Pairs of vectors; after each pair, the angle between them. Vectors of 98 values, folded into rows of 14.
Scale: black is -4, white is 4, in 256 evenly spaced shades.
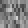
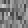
orthogonal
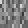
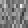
nearly parallel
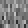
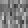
partly opposed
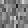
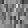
nearly opposite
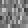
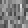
partly aligned
